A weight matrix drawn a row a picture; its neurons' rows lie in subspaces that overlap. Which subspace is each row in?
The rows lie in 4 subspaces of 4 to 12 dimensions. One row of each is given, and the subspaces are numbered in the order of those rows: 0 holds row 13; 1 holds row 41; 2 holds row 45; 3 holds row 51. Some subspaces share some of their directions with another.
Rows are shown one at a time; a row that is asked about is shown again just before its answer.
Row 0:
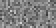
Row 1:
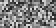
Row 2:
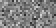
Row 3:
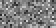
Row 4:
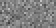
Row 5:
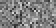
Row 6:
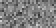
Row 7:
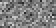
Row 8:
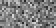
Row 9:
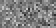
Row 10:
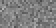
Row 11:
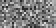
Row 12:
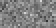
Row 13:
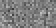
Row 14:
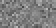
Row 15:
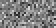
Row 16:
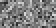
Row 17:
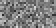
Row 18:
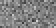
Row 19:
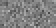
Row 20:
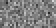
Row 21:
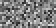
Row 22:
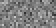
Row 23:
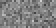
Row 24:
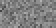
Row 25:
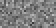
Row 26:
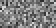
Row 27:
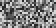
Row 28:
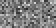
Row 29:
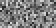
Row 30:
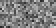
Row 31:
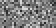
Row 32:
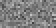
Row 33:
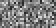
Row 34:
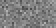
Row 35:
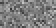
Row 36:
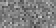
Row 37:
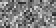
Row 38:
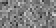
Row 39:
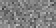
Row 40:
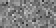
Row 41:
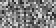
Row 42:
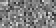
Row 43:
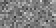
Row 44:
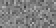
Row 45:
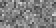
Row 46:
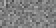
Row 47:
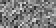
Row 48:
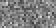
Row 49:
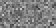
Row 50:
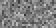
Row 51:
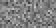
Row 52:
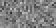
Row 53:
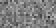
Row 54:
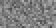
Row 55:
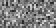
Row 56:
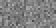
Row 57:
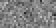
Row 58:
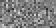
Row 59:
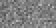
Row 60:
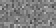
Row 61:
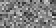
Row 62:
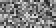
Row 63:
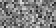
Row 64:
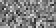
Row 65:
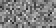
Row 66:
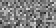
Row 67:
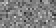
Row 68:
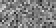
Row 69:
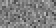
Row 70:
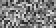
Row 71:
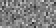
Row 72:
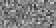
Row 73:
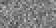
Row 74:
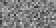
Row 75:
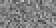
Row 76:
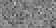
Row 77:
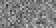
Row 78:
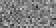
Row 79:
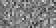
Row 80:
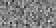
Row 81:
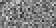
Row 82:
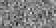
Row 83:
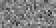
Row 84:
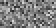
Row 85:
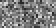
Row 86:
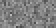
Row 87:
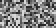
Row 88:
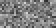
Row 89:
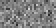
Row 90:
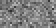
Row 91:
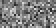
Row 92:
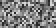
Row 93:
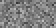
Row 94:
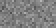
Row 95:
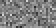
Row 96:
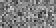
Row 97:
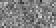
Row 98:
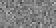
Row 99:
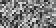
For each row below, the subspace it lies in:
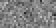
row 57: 2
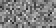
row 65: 3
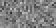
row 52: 3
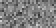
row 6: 0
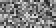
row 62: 1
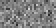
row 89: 3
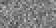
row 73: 2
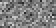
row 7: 3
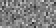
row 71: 2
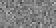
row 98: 1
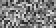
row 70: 3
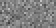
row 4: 3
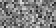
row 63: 1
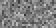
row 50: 3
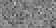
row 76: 0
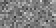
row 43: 1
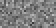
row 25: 0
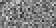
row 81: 3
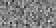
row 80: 0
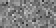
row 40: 2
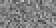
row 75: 3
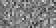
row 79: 0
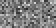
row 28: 1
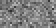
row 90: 0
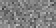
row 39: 0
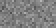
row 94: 0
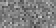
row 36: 1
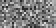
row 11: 1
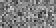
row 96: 0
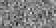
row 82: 3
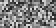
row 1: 1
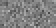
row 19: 0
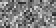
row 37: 2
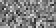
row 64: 0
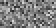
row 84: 3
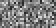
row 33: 0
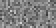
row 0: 0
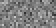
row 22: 1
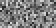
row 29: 2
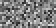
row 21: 3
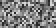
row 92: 0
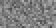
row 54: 3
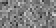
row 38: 2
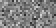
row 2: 0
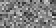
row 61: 1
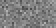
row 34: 1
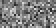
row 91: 0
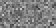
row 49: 0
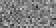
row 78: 0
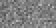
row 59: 0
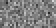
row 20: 0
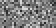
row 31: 1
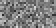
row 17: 0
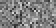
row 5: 0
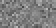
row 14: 0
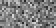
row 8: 2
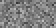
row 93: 3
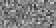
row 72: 3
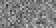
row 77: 0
